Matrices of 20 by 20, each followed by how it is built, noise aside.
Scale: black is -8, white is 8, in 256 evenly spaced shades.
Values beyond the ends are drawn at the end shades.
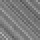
Toeplitz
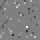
sparse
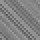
Toeplitz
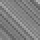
Toeplitz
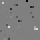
sparse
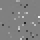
sparse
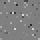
sparse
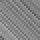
Toeplitz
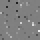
sparse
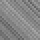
Toeplitz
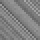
Toeplitz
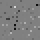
sparse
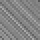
Toeplitz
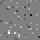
sparse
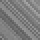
Toeplitz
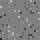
sparse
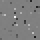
sparse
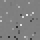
sparse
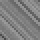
Toeplitz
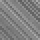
Toeplitz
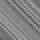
Toeplitz
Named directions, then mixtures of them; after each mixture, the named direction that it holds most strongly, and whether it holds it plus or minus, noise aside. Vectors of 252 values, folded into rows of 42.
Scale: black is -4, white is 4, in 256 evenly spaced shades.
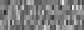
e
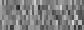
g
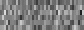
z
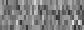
g, plus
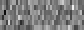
z, minus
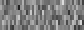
g, plus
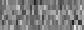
g, minus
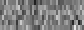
g, minus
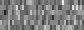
e, plus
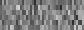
g, minus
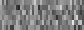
g, plus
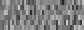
e, minus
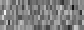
z, plus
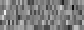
e, minus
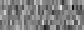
e, minus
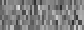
g, minus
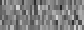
g, minus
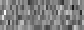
z, plus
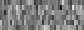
e, plus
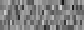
e, minus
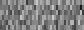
z, minus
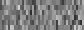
g, minus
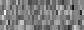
z, plus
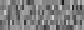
e, minus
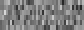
e, minus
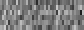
z, plus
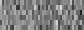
g, plus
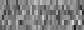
z, minus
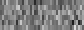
g, minus
